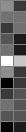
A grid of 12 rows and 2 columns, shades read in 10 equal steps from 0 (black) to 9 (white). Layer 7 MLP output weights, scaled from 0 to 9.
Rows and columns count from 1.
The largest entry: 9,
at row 6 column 1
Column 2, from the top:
2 4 4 1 1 7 2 2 3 3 3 1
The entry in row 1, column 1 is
5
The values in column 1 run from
0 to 9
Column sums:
41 33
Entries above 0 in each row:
2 2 2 2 2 2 2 1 2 2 2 1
